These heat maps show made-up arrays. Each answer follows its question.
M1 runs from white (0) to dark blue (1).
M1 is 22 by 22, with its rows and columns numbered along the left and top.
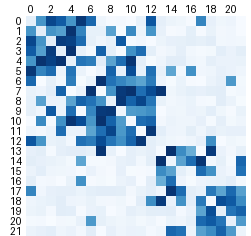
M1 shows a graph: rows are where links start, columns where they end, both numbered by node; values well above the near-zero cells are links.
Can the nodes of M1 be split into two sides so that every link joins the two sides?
no
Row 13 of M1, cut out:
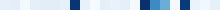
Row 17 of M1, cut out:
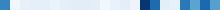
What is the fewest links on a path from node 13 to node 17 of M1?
2
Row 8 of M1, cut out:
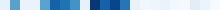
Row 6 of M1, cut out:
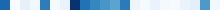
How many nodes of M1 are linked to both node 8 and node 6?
6
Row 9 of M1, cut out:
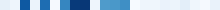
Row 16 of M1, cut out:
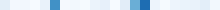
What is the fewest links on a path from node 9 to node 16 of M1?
3
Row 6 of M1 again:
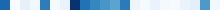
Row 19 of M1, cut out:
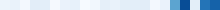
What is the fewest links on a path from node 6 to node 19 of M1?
2
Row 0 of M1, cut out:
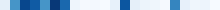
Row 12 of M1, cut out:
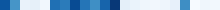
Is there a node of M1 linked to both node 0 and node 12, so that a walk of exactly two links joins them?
yes
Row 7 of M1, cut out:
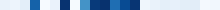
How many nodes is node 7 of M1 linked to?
8
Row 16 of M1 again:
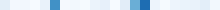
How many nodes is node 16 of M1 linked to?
3
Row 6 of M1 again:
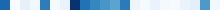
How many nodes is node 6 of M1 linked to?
9
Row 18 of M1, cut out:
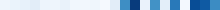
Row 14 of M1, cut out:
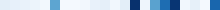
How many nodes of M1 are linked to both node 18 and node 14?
4
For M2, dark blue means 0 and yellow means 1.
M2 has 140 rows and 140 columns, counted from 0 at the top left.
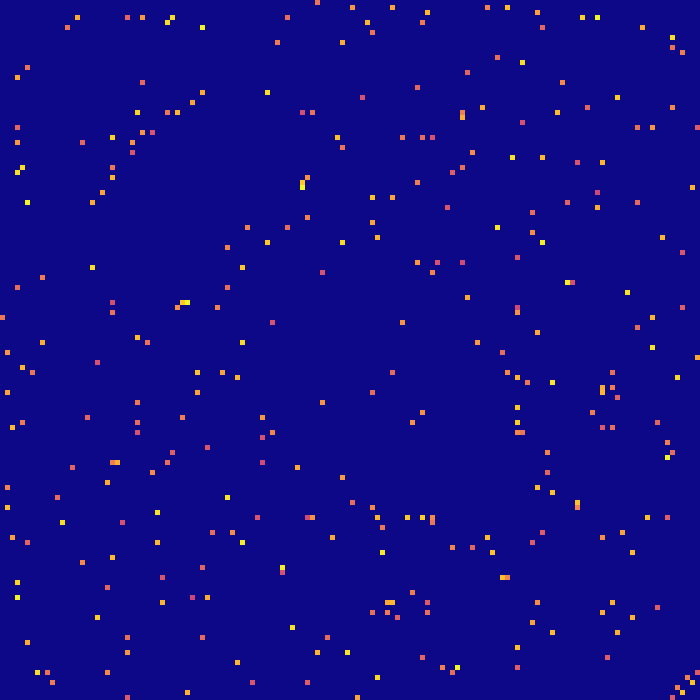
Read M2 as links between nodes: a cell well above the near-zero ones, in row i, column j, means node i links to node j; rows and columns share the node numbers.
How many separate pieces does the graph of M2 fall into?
6
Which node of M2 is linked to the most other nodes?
node 103
